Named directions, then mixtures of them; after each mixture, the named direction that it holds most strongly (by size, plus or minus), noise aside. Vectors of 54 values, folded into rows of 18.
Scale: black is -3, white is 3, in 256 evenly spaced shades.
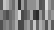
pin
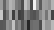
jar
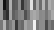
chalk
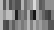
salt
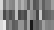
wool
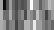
chalk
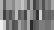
wool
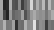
chalk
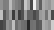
jar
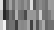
wool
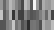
jar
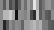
salt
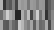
pin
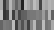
jar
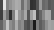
salt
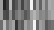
chalk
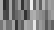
chalk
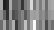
chalk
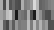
salt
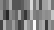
chalk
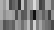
salt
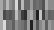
wool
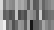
wool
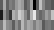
jar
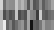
wool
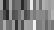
chalk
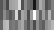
salt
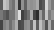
pin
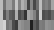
wool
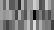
salt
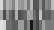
wool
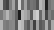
pin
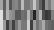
salt
